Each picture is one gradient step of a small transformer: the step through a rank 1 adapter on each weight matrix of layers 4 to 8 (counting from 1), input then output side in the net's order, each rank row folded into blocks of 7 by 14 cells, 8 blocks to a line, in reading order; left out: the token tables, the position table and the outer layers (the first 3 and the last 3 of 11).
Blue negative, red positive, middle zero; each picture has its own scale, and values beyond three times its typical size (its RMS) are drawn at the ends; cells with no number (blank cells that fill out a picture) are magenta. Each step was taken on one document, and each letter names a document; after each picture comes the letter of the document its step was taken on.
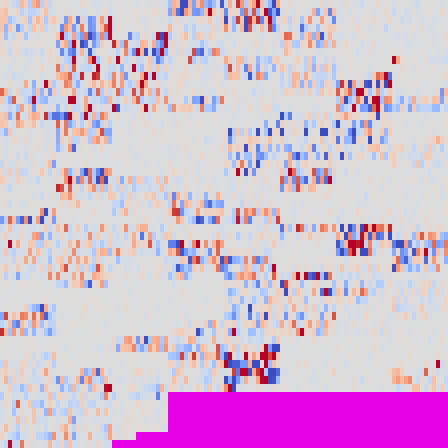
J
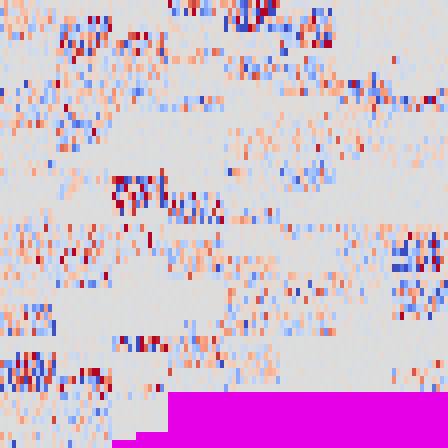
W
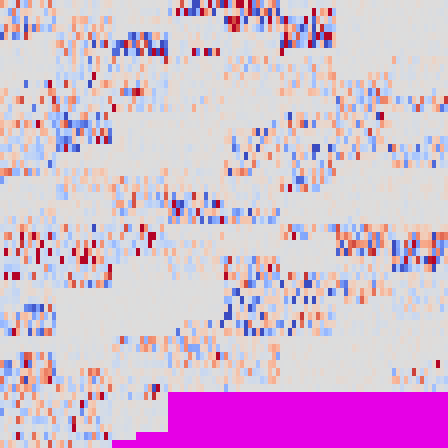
W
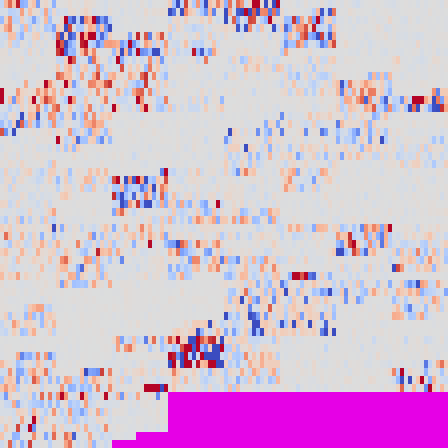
J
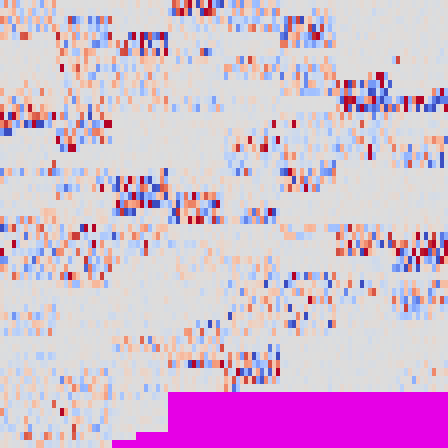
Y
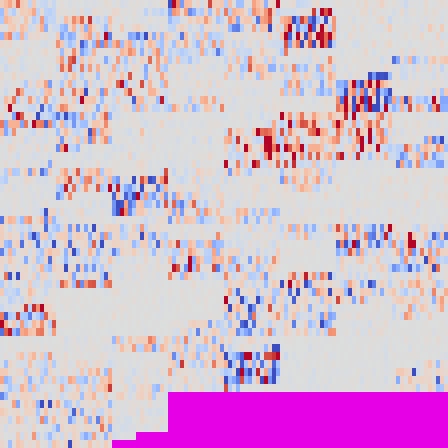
W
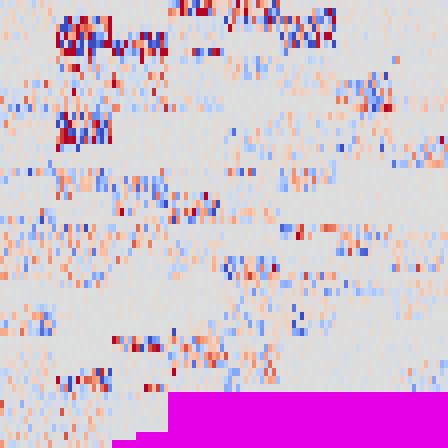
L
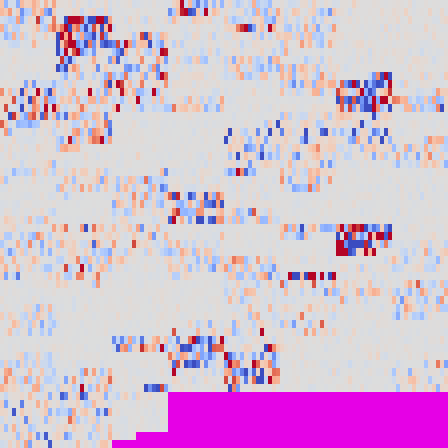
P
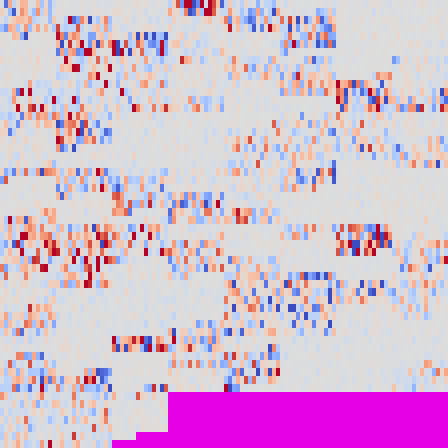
Y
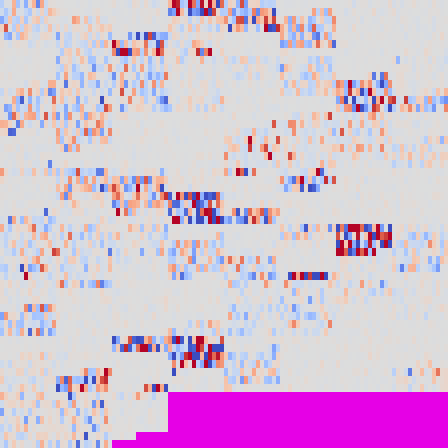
Y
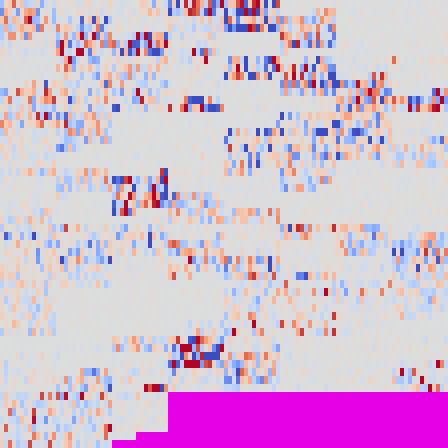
J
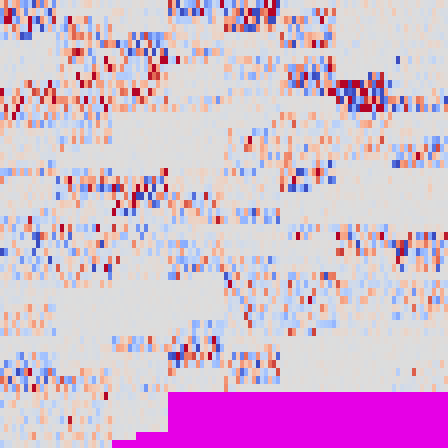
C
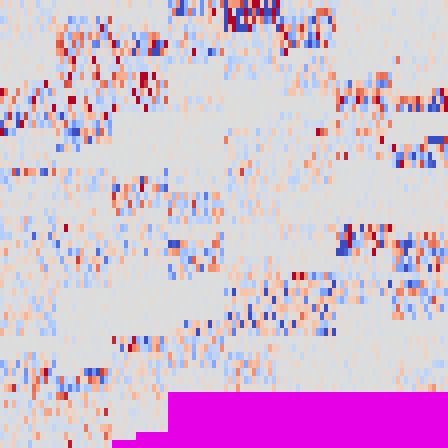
J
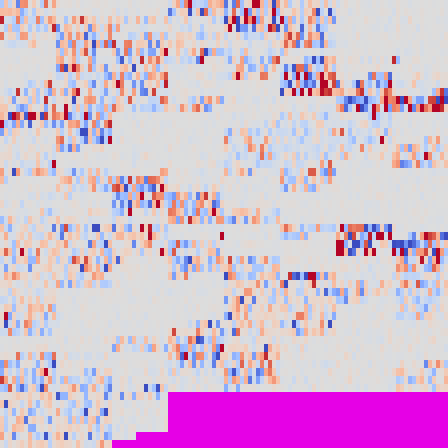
P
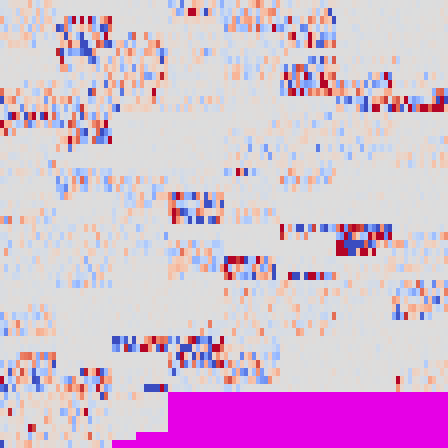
P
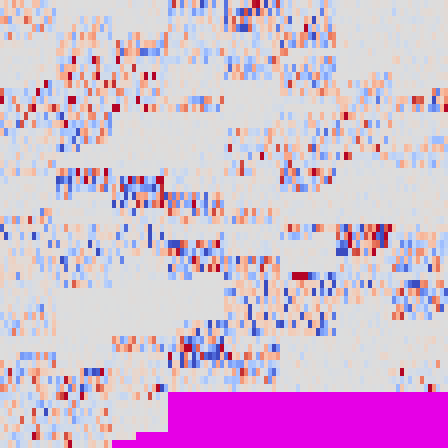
J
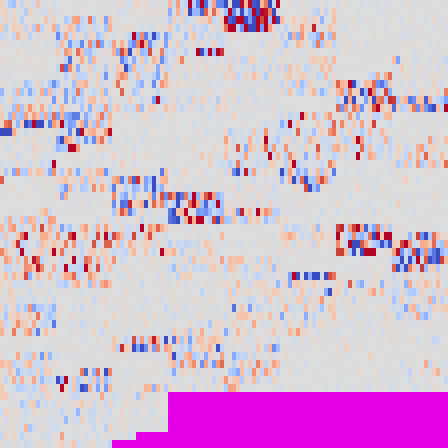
Y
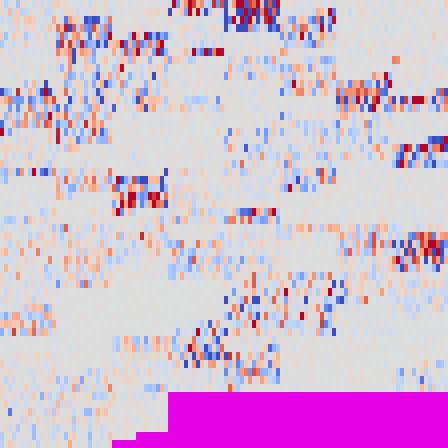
J
